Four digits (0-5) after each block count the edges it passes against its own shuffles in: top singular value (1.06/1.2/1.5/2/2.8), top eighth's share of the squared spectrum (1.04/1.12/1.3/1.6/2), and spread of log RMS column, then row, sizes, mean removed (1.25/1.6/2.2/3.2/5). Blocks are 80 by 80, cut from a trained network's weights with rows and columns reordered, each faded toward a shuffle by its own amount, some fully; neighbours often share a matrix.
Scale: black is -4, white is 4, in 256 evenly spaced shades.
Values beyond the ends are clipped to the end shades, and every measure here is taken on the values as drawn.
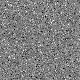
0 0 0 0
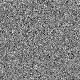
0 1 0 0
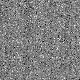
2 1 0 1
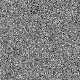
2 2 0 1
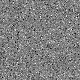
0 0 0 0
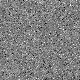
0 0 0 0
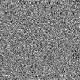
3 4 1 2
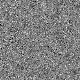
0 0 1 0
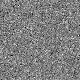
0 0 0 0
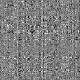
3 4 1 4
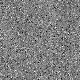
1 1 0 0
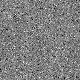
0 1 0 0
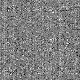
2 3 0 2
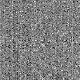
2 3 1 2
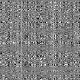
3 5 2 4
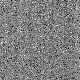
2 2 0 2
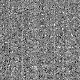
2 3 0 2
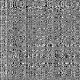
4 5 2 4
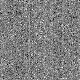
2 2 0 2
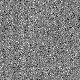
1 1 0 0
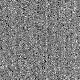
2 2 0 1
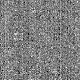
3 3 1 2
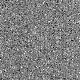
1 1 0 0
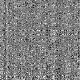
3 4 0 3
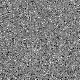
0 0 0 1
